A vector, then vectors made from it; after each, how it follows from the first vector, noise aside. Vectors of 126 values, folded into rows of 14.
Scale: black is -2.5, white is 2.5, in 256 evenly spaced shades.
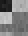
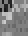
partly zeroed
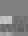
partly zeroed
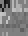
partly zeroed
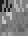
partly zeroed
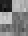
copied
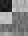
copied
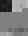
partly zeroed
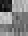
copied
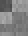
shrunk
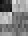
copied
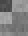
shrunk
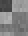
shrunk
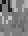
partly zeroed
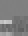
partly zeroed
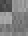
shrunk
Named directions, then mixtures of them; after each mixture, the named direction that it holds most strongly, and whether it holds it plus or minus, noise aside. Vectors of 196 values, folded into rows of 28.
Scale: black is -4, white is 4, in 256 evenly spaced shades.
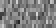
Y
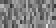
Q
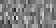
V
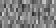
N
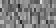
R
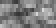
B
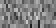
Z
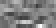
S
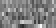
S, plus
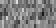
Y, plus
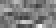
S, plus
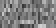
N, plus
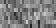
Z, plus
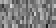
Q, minus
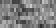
B, plus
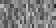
Q, plus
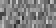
Y, plus
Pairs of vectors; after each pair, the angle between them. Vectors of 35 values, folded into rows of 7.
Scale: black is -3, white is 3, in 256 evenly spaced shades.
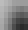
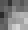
nearly opposite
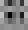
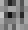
nearly parallel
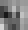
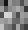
orthogonal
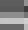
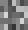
orthogonal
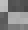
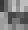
nearly opposite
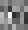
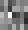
nearly parallel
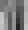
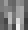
nearly opposite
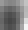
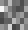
orthogonal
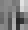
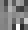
partly opposed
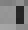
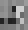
partly opposed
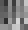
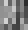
nearly opposite
